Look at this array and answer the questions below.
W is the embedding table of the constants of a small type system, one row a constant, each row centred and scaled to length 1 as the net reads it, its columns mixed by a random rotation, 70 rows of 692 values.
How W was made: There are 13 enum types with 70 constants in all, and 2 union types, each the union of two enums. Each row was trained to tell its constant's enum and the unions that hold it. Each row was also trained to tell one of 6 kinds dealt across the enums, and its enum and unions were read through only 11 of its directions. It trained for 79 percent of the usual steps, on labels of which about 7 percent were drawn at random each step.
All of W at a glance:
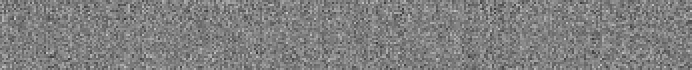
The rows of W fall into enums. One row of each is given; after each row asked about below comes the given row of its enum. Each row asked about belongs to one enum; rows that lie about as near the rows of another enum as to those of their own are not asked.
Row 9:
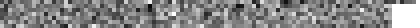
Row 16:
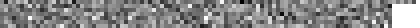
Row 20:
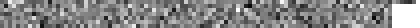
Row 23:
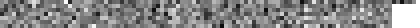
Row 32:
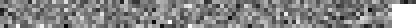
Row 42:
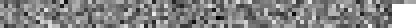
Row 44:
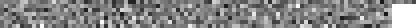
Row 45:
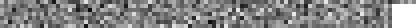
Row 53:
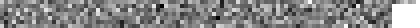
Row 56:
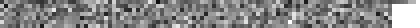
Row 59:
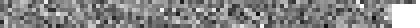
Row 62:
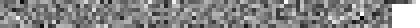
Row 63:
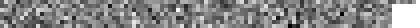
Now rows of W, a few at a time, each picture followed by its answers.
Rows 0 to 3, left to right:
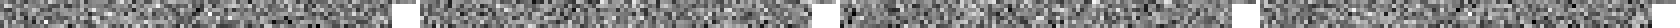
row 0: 16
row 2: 45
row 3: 16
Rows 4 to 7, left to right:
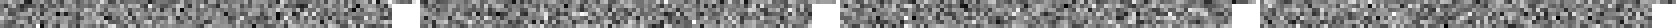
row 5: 42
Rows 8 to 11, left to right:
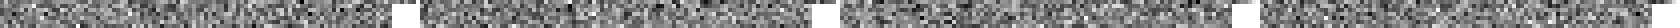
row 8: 23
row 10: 53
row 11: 63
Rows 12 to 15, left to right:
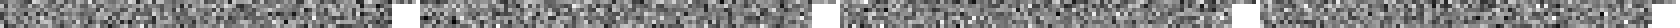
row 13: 42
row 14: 44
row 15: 63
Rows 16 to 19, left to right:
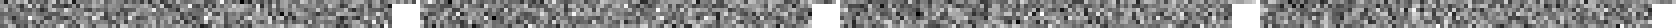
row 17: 63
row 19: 56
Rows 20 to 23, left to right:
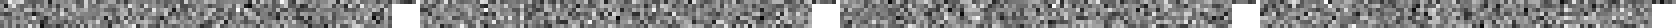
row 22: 45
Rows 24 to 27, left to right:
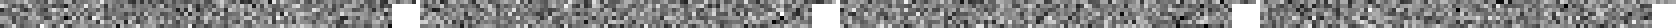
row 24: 16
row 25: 62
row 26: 32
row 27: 16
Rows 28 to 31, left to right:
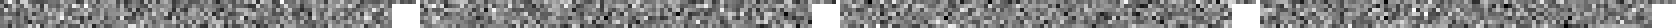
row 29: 59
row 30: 20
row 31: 56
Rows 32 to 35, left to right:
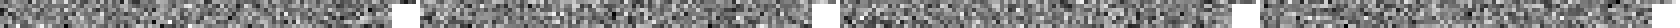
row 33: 53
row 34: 63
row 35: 53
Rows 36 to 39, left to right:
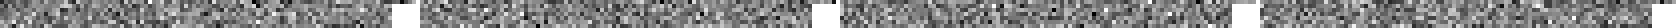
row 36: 9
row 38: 53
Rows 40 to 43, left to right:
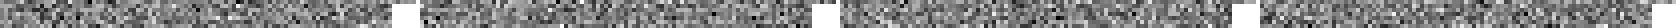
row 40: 16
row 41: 32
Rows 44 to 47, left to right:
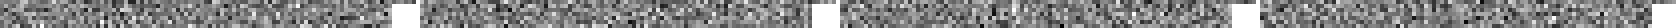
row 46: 59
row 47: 63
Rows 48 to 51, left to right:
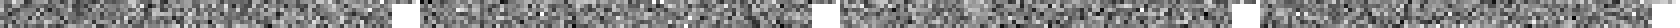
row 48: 45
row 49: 9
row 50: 59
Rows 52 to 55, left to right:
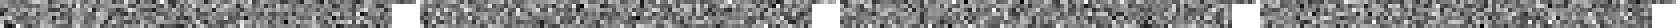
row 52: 32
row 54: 56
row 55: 20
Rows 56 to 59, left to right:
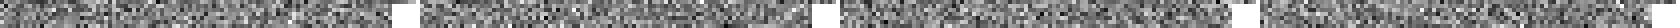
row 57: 56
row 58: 59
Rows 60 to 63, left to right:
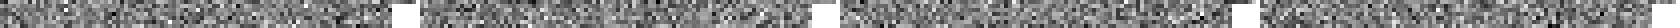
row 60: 32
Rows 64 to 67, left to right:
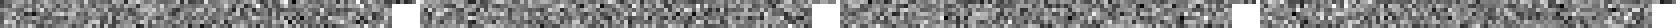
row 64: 62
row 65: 53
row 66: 20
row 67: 20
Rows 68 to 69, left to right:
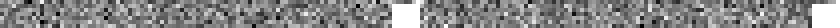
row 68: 20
